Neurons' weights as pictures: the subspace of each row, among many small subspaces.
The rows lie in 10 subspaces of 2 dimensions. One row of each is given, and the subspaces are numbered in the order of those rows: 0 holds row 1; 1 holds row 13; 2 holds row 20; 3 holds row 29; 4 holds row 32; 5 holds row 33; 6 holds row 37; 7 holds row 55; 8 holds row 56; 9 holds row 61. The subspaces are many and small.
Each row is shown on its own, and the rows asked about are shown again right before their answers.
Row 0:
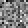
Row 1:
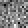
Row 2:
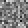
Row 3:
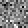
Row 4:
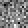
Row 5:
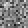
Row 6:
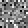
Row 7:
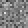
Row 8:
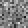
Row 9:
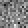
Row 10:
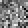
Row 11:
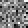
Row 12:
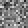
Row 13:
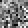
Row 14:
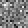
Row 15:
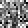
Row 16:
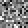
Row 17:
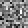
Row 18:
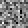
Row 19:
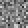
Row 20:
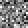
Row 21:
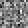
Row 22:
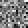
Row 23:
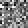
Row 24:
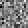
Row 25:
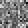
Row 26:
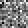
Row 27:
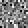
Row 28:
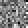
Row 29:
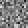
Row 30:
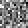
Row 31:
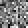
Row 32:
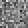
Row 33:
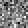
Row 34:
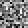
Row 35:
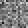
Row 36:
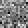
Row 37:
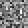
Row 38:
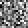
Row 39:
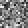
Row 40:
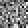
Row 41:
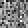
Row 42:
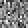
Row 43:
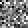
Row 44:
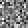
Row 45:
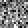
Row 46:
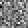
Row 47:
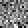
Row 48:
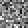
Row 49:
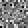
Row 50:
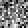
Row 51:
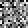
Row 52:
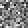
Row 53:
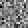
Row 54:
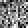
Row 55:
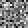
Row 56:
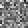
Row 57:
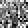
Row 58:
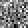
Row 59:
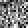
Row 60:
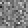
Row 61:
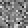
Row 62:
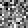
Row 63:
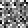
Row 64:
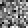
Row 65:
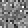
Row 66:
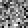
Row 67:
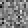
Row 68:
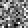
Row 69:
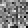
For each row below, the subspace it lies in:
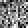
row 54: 0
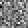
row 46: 9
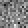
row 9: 0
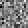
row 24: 3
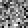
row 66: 1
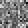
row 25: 8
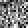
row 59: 0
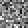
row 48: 6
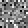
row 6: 4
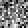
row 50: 8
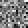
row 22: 2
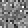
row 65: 4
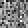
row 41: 4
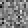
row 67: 3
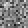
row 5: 8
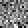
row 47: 7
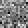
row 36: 5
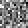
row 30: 1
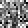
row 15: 8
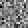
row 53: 3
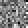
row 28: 2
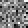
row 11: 2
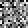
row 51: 5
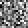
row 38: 9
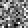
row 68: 1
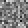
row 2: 7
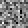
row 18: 6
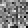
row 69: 9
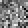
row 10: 1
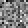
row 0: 7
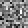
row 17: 6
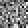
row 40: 3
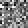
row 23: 5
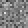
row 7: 7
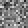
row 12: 8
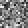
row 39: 1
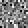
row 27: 4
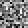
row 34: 6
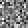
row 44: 3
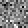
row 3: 7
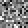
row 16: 6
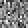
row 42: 4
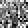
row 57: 8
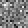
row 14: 7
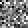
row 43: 2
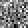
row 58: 0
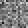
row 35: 2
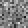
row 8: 5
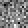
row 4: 0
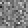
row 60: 9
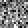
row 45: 6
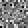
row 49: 4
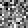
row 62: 5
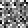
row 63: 5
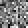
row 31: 9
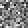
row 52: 1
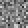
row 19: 3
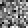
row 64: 9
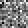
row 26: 2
